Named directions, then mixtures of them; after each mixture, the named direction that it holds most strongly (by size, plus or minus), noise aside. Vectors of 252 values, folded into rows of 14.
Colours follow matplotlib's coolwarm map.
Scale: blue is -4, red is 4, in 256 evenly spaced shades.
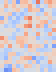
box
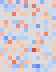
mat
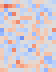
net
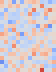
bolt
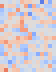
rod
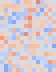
box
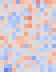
box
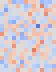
bolt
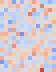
bolt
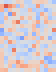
net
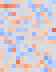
net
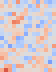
box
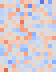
rod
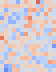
box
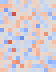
net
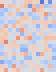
rod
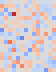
net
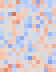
box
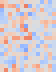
rod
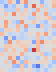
mat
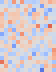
bolt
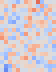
box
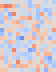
net
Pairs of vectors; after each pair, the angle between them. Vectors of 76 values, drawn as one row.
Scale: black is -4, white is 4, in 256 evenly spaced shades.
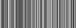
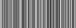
orthogonal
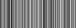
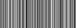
partly opposed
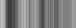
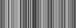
partly opposed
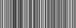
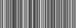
nearly parallel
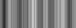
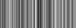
partly aligned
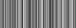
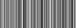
nearly opposite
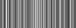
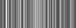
nearly parallel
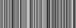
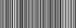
orthogonal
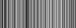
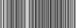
nearly opposite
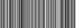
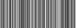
nearly parallel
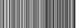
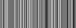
partly aligned
